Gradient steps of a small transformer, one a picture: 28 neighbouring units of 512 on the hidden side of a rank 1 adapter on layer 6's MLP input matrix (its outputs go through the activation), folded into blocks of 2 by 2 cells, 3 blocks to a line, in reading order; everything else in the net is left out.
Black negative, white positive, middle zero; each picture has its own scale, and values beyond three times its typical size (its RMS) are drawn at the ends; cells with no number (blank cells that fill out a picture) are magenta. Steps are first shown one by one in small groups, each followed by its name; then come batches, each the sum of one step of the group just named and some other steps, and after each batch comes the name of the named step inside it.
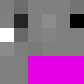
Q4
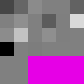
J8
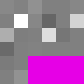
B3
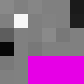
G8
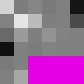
G8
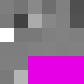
Q4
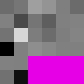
J8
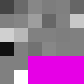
J8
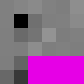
B3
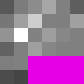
B3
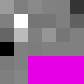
G8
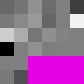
J8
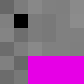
J8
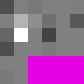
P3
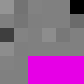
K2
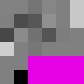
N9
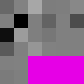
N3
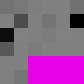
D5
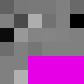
D5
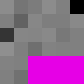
K2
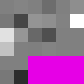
N9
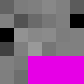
D5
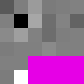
N3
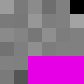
K2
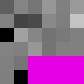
N9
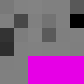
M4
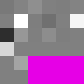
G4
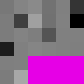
M4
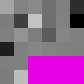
M4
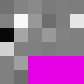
G4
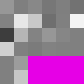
G4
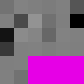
M4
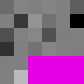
M4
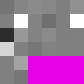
G4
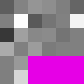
G4
